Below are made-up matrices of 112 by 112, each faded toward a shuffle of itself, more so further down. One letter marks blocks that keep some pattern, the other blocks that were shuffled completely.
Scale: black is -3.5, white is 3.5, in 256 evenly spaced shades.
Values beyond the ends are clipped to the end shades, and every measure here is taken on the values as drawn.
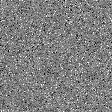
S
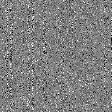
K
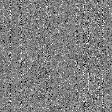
K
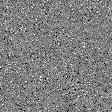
S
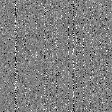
K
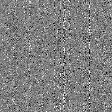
K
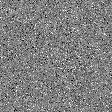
S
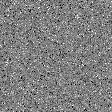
S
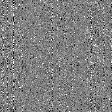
K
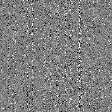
K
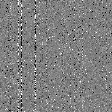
K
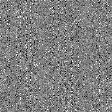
K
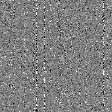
K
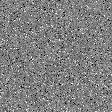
S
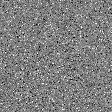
S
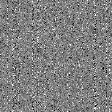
K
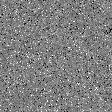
S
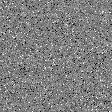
S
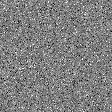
S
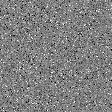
S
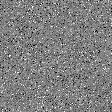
S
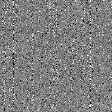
K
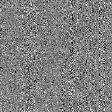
K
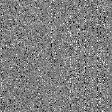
K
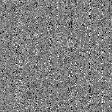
K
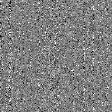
K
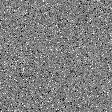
S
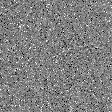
S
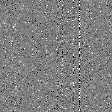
K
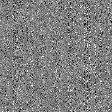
K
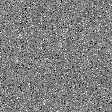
S
